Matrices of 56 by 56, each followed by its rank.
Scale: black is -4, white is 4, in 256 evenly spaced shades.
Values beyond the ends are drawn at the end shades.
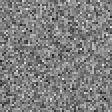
full rank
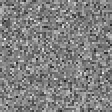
full rank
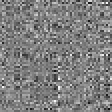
five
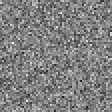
full rank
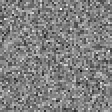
full rank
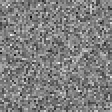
full rank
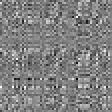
five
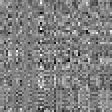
five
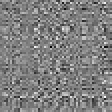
five
